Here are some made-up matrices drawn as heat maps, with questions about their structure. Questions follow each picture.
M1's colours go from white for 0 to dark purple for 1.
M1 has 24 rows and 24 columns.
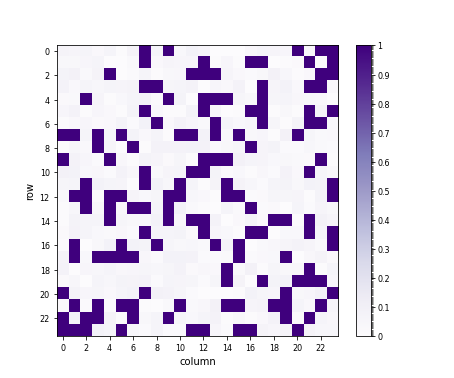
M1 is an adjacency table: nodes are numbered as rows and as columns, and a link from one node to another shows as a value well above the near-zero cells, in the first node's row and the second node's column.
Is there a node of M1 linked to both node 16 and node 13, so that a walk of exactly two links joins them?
no
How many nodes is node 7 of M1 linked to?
9
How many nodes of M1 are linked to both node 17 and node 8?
2
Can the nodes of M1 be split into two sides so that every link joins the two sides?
no
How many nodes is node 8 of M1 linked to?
3
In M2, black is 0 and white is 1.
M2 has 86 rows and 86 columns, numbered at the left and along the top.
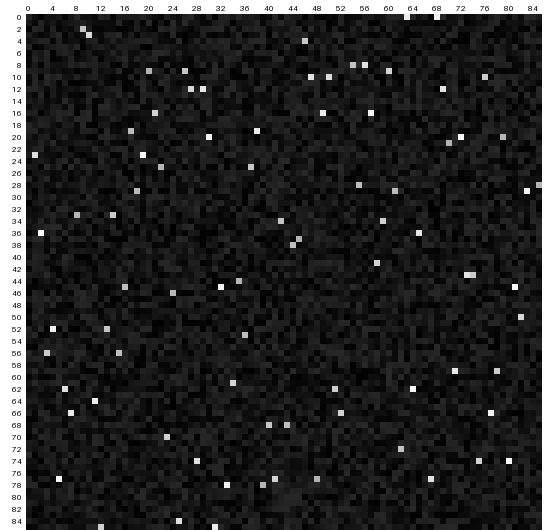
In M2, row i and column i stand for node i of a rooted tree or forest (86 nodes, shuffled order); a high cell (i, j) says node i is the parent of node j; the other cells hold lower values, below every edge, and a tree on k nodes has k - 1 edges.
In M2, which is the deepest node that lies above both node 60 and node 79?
9
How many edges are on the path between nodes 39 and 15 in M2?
5
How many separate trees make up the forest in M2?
4
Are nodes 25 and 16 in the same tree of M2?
yes
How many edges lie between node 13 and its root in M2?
2
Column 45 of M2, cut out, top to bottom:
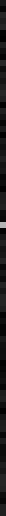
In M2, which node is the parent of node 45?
37
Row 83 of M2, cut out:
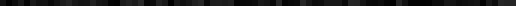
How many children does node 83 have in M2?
0
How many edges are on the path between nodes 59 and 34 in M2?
1
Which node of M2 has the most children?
77
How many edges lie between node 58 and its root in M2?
3
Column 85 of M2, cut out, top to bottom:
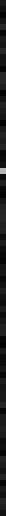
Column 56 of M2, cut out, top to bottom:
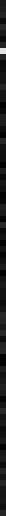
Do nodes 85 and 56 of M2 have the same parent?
no
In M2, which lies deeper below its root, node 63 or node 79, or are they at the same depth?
node 79
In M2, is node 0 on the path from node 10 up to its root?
yes
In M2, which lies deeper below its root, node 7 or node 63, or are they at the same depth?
the same depth
